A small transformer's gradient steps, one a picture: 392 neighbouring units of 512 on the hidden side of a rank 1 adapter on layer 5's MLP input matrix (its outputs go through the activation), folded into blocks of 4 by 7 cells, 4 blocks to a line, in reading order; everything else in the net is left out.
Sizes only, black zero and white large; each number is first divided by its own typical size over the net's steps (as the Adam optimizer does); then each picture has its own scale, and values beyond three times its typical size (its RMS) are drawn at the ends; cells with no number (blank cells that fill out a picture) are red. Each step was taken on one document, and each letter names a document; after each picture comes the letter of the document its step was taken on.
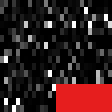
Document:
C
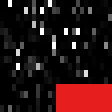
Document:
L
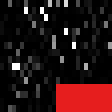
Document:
L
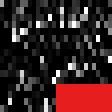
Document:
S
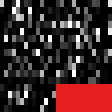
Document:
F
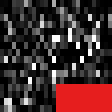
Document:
S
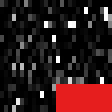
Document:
C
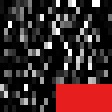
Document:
F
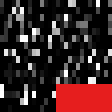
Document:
F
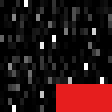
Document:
C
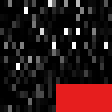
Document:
L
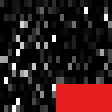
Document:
C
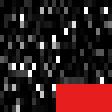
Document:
C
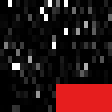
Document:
L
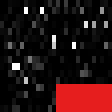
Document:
L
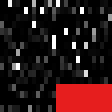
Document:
L
